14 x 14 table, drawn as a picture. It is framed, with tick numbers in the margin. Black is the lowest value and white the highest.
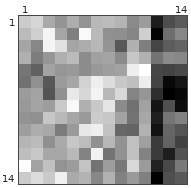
Average level on the scale: 60%. Stripes: none. Seam: vertical, 80% of the way across, the left part higher. Ninth with the lowest average: middle right.
